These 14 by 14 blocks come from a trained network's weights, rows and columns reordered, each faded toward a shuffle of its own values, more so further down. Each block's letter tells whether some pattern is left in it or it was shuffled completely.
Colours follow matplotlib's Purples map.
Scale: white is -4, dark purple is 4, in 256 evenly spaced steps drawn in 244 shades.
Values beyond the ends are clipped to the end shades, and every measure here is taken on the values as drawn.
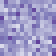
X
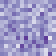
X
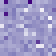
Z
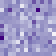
Z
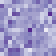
X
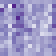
X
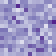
Z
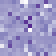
Z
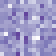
X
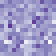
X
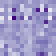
X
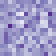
X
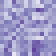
X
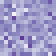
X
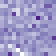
Z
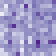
X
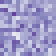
Z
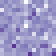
Z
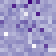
Z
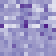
X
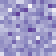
Z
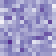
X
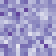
X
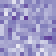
Z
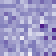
X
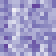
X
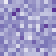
Z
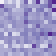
X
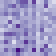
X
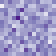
Z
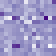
X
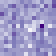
X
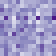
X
